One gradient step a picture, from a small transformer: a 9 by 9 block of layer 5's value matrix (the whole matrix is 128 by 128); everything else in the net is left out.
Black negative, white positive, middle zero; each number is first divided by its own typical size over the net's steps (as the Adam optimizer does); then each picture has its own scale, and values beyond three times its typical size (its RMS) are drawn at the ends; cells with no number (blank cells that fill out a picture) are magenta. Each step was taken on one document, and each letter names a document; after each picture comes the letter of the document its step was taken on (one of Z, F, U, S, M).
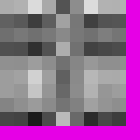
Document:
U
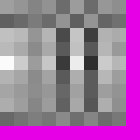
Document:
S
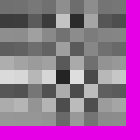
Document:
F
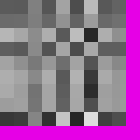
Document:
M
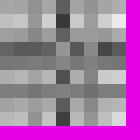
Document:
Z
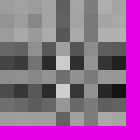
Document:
Z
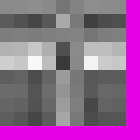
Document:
U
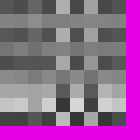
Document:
M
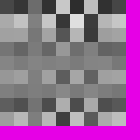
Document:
M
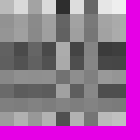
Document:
Z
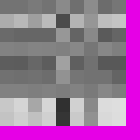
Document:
Z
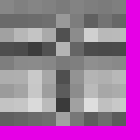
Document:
U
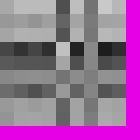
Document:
Z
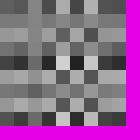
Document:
M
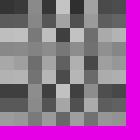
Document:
F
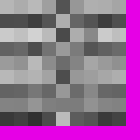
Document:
U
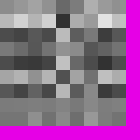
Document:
S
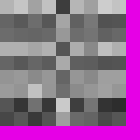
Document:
S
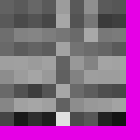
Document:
S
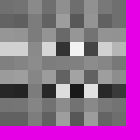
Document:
F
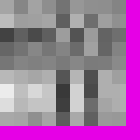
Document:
F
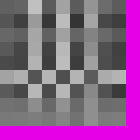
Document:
F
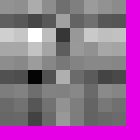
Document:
S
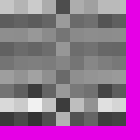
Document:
U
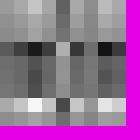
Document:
Z
